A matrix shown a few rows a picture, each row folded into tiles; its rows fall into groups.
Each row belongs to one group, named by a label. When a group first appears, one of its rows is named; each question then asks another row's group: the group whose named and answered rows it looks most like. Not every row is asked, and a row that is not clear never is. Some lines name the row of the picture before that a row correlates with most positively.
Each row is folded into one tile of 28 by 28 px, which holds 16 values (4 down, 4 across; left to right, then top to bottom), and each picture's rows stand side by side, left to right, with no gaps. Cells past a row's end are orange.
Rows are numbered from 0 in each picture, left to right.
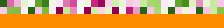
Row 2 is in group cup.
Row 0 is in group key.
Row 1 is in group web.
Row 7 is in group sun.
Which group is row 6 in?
web
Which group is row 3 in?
cup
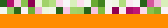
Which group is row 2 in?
sun
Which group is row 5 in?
key
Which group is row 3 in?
web
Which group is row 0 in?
key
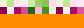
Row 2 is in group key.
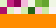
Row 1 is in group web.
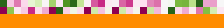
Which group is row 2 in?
web
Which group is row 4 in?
cup
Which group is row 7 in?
key
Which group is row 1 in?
key
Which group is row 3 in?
cup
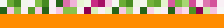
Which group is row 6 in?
sun
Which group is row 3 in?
cup
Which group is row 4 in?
web
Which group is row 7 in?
cup
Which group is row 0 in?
web
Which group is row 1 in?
web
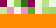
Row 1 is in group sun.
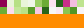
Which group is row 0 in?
sun
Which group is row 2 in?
key
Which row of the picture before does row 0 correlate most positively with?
1
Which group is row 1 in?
web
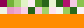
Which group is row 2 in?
key
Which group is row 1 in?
web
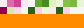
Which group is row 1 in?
web
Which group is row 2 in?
web
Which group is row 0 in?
cup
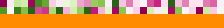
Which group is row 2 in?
sun
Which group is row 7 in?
cup
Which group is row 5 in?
cup
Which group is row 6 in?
key
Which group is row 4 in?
key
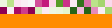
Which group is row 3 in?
sun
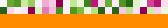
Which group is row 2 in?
sun
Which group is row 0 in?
web
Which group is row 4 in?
web
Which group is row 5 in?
cup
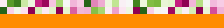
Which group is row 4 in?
key
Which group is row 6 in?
cup
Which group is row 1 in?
cup
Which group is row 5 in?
web
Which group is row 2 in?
key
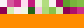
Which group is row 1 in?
sun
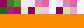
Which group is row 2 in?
cup
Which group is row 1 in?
cup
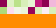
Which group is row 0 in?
sun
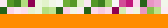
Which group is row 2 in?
web
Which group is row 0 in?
web
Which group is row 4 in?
cup
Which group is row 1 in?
sun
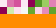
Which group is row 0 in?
cup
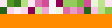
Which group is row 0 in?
web
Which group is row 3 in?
sun
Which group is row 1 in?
cup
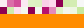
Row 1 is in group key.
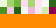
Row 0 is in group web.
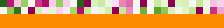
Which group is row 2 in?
key
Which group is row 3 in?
sun
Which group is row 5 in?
sun
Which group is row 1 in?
cup
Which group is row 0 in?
key
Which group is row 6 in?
sun
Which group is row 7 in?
key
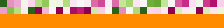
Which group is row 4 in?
sun
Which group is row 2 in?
key
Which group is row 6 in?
cup
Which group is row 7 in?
cup
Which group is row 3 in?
cup
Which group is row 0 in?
key
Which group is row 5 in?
web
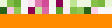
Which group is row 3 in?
web
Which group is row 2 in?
sun
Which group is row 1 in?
cup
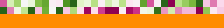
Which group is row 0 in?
sun
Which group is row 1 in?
web
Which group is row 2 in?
web
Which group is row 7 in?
key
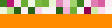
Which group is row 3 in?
cup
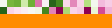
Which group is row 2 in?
key
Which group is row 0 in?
web
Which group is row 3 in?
key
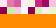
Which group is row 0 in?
cup
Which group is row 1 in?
cup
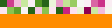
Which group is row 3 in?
cup
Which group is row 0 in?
key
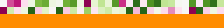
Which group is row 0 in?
cup
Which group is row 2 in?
web
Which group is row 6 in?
key
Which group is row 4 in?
key
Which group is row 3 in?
sun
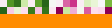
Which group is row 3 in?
key
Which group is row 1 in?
web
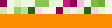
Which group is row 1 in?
web
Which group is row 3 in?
web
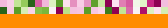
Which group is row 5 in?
cup
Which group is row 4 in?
cup
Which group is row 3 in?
sun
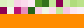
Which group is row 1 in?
web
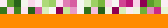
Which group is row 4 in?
cup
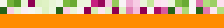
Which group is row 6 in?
web
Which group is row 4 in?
key
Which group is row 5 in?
key
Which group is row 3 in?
cup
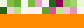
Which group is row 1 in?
key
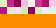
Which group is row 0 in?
cup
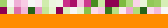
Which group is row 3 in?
sun
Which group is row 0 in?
key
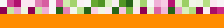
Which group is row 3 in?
web
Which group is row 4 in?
web
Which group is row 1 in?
cup
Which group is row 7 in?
key
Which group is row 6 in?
sun
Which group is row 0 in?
cup
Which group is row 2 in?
sun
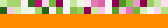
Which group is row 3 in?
cup
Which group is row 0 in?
web
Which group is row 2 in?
sun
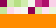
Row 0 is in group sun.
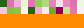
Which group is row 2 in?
cup
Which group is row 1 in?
sun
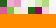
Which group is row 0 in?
key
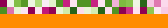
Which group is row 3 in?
key
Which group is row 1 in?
key
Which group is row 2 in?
key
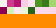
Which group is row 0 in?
cup
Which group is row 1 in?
web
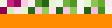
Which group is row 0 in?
cup
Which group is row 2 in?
web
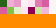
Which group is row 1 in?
cup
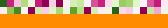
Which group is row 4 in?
web
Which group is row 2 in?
sun
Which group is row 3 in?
cup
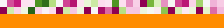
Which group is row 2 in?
cup
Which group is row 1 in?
web
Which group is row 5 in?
sun
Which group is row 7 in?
key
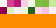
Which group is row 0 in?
cup
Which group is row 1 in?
web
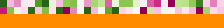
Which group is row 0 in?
key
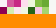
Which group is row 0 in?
cup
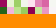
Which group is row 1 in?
cup
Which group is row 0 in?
sun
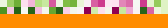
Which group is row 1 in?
sun
